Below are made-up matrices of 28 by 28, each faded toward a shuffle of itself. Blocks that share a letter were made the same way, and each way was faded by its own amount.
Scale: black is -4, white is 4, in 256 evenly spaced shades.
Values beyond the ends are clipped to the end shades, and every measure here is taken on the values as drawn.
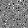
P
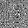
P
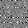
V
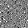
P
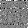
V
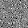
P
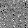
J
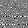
V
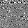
V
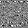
V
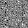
J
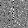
J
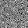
P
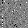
J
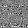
V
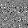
V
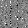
J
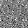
P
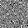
P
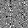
J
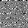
V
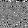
V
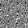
J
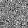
P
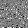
V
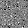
P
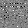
V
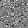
P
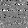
V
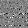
V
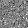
P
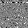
V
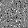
J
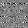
V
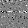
V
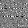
V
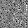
J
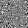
J
